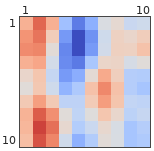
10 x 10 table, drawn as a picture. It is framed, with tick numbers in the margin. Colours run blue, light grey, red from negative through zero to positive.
Ninth with the lowest average: top middle. Stripes: upright, repeating 2 times. Lone odd cells: none. Ninth with the highest average: bottom left.
